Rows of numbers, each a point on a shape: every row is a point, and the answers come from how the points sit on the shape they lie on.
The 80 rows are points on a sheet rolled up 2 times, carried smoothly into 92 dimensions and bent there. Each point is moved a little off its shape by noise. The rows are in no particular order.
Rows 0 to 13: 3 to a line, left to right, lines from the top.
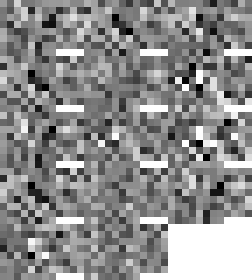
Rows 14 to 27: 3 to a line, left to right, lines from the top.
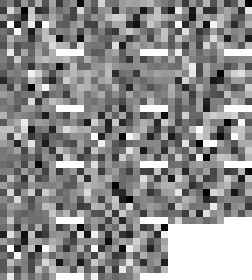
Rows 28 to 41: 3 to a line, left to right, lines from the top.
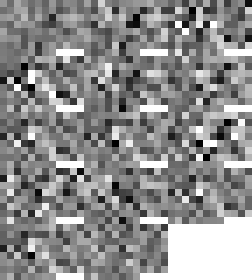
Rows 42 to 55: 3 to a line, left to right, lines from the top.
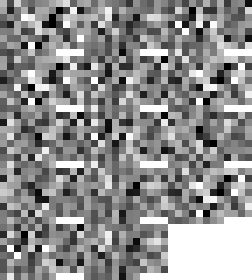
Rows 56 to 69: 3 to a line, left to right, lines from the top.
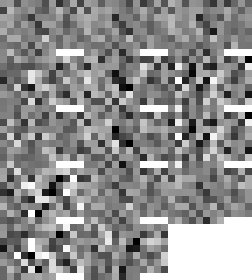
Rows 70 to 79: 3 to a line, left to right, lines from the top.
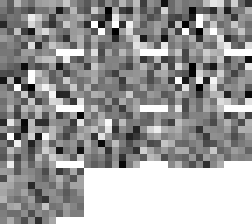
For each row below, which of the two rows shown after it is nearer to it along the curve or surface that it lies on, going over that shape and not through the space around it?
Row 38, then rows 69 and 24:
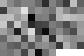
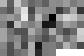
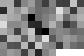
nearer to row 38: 24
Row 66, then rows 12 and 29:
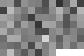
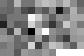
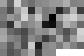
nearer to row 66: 12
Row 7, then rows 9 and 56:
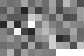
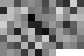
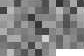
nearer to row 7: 56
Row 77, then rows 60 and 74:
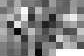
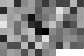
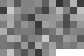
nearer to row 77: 60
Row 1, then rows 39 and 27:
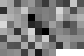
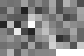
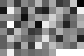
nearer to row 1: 27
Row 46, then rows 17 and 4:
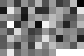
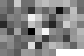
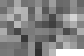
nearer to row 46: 17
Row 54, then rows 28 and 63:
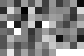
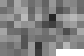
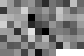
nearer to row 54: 63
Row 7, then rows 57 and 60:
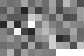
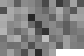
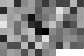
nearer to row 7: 57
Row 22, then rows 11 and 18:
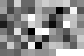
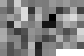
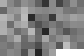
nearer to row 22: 11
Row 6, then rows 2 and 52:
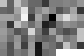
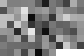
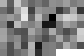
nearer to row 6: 52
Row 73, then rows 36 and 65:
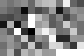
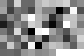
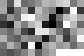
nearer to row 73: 36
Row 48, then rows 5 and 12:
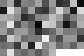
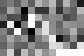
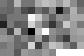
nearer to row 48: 5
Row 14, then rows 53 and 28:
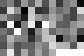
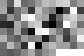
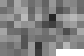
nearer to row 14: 53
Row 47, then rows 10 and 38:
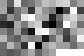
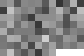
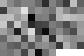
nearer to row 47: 38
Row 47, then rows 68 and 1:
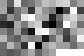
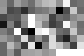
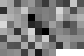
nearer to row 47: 68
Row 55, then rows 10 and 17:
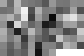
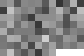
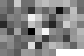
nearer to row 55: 17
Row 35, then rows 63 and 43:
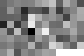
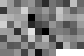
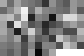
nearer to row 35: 43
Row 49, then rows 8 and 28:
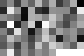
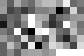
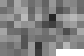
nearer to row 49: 8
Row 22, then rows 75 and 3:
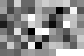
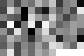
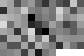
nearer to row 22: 75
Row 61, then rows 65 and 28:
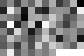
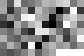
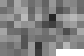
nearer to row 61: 65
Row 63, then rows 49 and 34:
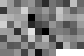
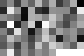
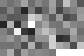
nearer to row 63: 49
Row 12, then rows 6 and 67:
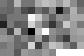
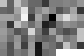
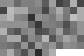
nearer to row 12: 6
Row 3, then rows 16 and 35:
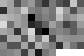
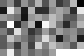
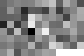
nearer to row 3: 16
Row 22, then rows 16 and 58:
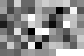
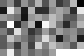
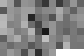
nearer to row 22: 16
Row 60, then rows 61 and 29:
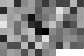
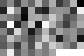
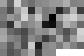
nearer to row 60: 61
